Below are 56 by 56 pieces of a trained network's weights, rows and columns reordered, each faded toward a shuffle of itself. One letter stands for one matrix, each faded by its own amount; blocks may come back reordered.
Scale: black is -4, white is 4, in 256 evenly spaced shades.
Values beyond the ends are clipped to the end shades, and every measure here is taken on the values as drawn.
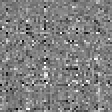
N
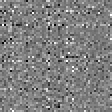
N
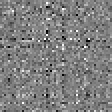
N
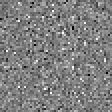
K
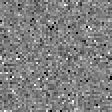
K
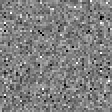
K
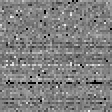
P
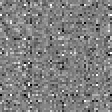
N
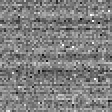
P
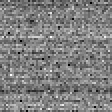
P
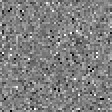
K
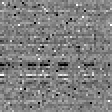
P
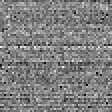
P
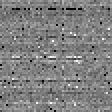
P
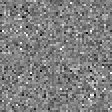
K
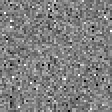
K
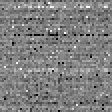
P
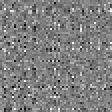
N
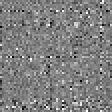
N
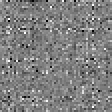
N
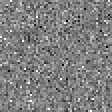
K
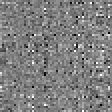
N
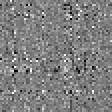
N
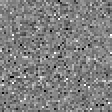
K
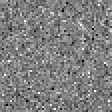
K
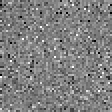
K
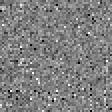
K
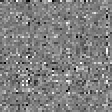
N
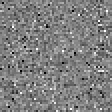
K
